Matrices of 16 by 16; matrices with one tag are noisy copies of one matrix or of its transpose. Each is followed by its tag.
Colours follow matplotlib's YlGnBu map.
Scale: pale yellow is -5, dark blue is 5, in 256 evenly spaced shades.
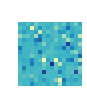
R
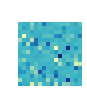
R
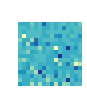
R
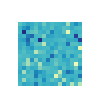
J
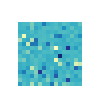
R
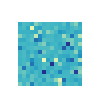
R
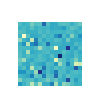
R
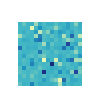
R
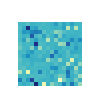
J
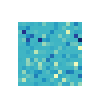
J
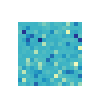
J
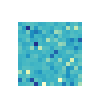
J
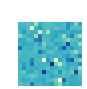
R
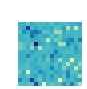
J
